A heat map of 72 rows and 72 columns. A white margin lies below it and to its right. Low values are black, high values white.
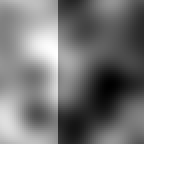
Lone odd cells: none. Seam: vertical, 40% of the way across, the left part higher. Ninth with the lowest average: middle right.
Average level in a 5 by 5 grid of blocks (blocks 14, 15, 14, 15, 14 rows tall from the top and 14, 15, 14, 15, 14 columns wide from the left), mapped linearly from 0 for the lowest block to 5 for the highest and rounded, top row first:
3 4 1 2 1 | 3 5 2 2 1 | 3 4 3 1 1 | 4 3 1 0 1 | 4 3 0 1 2
